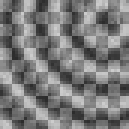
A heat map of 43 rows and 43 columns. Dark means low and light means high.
On average the colour sits 50% of the way up the scale. There is no overall slope. Concentric rings centre on the top right. The halves do not mirror each other.
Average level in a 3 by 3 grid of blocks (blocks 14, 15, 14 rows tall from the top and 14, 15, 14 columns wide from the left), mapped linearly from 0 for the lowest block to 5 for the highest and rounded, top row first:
015
211
120
